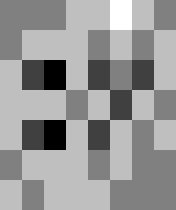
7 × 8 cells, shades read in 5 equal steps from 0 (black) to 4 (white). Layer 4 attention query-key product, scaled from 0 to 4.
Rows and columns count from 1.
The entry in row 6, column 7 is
2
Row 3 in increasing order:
0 1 1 1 2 3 3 3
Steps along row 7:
down up same same down same same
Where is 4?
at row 1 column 6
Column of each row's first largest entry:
6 2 1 1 1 2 1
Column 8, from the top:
2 3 3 2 3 2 2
